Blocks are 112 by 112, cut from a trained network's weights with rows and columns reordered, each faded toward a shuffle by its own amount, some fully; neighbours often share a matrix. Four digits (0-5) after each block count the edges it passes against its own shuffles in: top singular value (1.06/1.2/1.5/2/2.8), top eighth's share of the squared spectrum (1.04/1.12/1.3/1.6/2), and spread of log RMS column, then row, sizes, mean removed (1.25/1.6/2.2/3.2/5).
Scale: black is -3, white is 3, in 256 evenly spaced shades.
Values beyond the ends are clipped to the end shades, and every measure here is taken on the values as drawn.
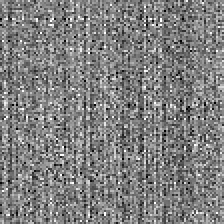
4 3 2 3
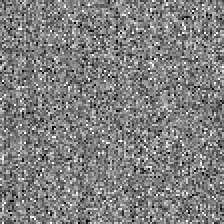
2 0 0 0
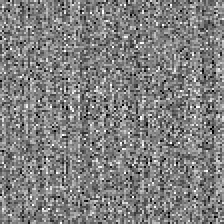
3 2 0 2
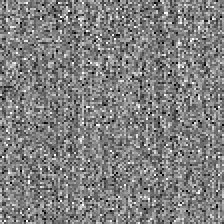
3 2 0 1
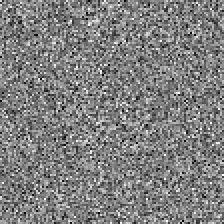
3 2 0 0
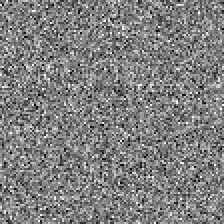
0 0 0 0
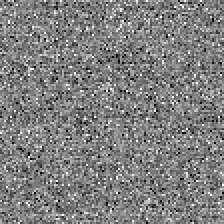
1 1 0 0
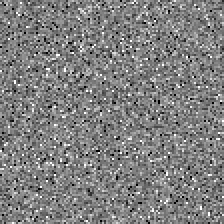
0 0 0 0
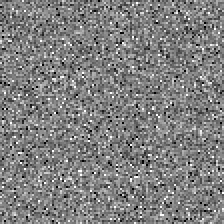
0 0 0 0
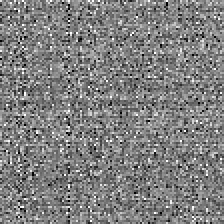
3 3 3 1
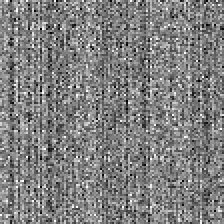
4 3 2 3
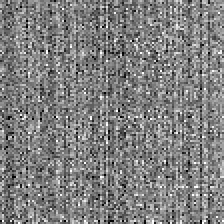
4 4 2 3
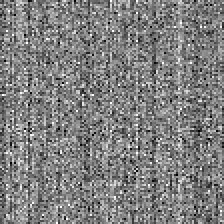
4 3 1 2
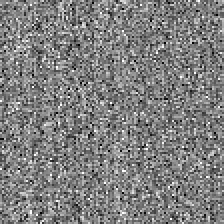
2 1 0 0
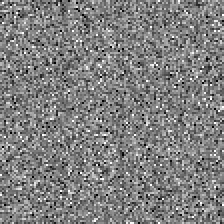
0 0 0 0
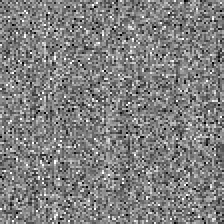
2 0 0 0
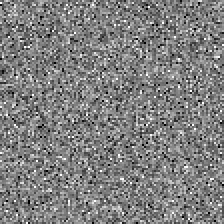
0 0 0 0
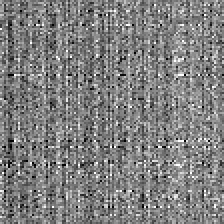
4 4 2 4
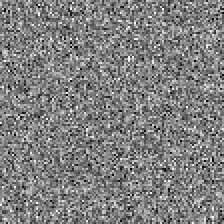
2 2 1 1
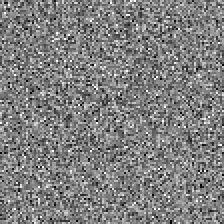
1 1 0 0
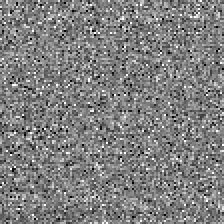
1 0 0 0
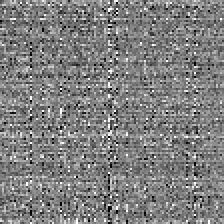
4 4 4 1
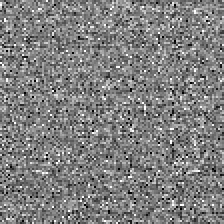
2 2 2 0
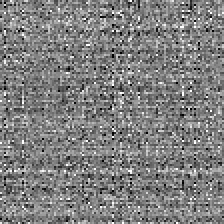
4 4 4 2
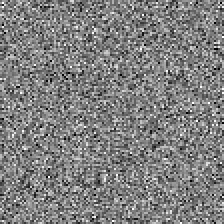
3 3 1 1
